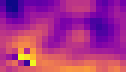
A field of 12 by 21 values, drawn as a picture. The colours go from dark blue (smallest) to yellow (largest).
Odd patch: rougher, in the bottom left. Roughest part: bottom left. Slope: up to the bottom. Grain: blotchy.
